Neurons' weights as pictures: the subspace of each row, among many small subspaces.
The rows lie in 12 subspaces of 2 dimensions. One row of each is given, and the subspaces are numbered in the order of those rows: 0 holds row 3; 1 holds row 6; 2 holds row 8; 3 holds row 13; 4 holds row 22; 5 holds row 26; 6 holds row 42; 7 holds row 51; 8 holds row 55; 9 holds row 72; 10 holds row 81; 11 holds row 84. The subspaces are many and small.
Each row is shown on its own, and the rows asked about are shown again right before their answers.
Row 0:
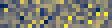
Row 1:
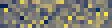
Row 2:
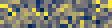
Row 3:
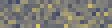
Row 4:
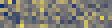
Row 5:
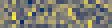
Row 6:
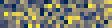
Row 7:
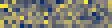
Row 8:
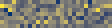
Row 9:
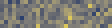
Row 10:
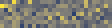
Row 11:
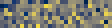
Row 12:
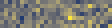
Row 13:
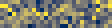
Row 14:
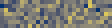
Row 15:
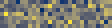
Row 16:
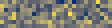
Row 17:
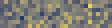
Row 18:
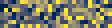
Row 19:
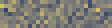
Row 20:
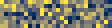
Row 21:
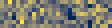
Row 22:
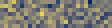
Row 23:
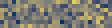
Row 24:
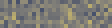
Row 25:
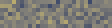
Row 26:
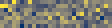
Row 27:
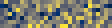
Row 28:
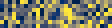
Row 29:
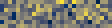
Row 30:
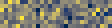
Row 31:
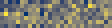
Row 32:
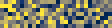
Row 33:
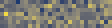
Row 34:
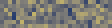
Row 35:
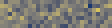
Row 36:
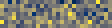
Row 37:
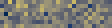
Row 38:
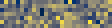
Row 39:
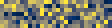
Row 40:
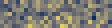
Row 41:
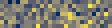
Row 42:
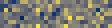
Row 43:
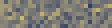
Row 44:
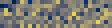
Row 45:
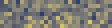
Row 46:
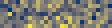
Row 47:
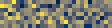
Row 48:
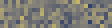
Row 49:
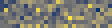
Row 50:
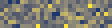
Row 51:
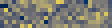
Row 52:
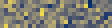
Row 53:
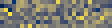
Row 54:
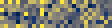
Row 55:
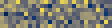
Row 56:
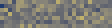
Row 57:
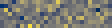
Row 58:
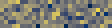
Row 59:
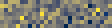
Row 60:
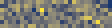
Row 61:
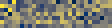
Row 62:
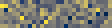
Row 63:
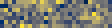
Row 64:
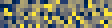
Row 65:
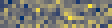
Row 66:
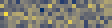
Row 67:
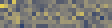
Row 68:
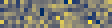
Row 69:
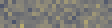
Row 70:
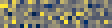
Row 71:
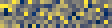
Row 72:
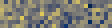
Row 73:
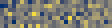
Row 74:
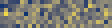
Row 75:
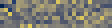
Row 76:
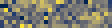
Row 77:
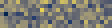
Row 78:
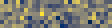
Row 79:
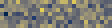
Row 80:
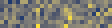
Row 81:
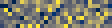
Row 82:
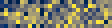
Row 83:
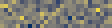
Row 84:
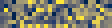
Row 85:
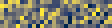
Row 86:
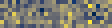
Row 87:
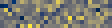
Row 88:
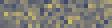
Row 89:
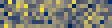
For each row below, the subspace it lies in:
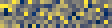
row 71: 5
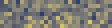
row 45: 3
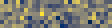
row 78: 3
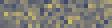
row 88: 1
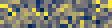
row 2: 3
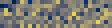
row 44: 5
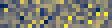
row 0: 7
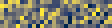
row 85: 10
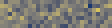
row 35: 9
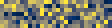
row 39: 1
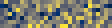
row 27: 9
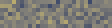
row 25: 4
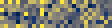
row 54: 5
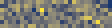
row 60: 3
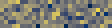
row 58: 0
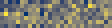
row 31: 5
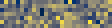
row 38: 3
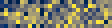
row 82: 5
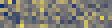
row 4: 5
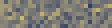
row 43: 9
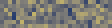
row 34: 11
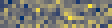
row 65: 11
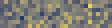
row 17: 9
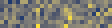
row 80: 6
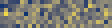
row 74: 5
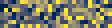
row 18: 6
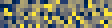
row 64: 8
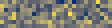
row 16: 0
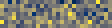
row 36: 0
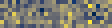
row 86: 10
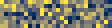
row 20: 1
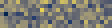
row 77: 8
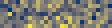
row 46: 3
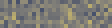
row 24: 6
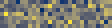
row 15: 8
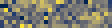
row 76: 7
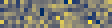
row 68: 3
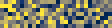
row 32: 4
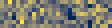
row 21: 11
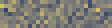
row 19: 2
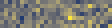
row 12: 11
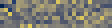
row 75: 2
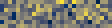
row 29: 0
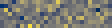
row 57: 10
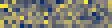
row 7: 7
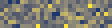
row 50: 0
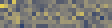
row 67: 5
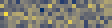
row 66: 8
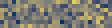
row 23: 9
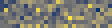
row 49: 11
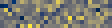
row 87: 10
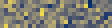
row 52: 4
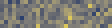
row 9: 6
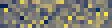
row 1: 7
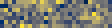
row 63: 7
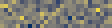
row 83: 10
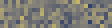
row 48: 9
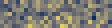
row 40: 3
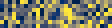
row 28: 6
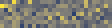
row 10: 5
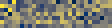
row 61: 2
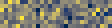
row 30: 6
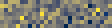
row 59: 10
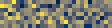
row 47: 4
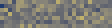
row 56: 2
